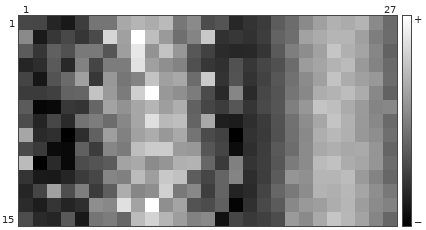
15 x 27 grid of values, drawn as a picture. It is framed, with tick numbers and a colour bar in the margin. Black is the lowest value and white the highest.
Stripes: upright, repeating 2 times. Odd rows or columns: none. Seam: vertical, 60% of the way across, the right part calmer.
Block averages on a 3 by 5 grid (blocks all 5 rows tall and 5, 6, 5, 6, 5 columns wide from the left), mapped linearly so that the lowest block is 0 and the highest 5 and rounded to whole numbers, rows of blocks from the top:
1 5 2 2 5 / 0 5 2 2 5 / 0 5 2 3 5
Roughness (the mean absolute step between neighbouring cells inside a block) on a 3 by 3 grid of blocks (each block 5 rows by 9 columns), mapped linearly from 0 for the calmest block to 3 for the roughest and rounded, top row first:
320
220
320
